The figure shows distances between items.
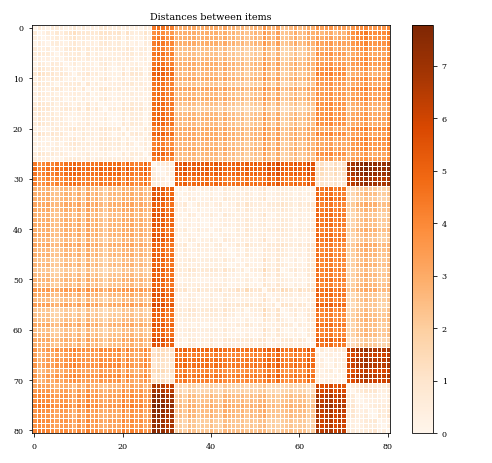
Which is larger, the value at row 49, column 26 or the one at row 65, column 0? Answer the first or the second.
the second
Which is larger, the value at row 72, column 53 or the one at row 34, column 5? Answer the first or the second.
the second
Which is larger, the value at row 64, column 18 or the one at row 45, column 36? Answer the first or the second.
the first
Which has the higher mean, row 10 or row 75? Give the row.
75
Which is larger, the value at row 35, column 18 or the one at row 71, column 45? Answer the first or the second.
the first
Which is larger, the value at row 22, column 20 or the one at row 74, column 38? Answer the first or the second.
the second
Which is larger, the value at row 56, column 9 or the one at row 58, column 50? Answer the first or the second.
the first
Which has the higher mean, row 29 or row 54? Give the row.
29
